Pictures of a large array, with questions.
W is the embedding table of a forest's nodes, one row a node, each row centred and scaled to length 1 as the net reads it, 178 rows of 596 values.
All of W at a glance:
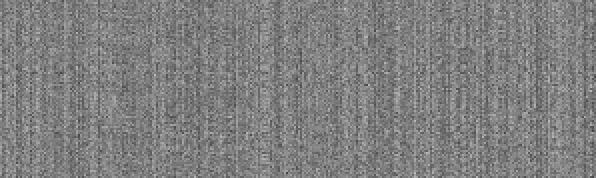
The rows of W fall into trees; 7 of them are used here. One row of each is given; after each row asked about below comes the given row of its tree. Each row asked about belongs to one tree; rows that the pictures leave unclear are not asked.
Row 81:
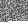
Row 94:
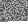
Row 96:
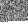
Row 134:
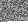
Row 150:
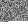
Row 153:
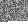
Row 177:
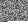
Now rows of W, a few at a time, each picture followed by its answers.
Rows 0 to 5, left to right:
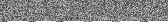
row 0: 94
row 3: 134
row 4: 134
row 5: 81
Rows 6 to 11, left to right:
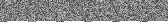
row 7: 134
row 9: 153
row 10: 177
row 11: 177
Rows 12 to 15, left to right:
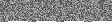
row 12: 94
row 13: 81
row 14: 153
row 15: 177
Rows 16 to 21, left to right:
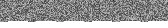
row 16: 81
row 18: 150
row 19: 153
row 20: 134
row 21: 94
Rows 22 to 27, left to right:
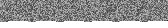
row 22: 96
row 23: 94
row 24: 177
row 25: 81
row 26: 94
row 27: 177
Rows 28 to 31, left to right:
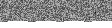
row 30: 96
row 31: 81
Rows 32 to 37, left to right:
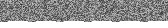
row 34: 150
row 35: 81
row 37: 81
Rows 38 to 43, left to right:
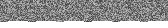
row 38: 177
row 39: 177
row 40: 150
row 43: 81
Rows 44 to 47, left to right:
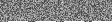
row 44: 134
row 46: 81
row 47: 153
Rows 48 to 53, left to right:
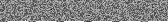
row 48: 94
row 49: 94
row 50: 94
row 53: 94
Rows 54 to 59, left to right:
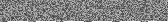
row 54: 94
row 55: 153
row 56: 150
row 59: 94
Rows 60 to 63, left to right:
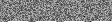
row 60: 150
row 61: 94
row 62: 153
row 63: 94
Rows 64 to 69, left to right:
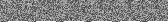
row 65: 96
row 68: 177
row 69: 177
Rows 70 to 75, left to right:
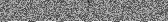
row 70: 94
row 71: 177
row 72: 153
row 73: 153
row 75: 81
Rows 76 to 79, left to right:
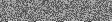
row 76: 81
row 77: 96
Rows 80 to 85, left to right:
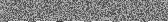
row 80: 96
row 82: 177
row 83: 134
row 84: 94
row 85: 94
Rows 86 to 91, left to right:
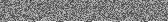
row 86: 153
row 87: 150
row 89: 177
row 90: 150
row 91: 94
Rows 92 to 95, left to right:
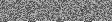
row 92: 177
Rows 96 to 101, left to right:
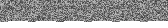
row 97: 177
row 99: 177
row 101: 96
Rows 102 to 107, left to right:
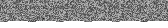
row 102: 177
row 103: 177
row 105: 96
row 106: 177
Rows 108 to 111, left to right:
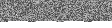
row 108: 81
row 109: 177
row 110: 94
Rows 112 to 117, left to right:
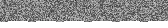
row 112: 153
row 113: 81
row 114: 134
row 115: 177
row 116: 81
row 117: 81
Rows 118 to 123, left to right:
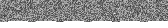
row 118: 96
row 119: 177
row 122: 81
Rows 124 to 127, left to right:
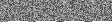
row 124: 150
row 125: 153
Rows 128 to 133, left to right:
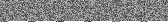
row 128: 94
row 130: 177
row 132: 153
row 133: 153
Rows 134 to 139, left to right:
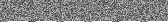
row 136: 153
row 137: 134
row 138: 177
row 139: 94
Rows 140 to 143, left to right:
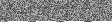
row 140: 150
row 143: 177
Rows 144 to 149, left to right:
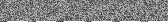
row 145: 81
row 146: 177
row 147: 94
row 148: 94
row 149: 153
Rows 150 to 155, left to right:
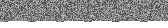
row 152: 153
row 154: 177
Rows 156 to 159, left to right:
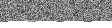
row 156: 81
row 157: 150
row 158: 177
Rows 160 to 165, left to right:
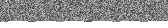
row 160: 150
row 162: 134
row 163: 177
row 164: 94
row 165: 153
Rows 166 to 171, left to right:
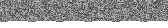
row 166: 153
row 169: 96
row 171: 177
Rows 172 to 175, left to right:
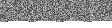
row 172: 96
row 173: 94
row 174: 150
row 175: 81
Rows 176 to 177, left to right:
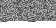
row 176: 177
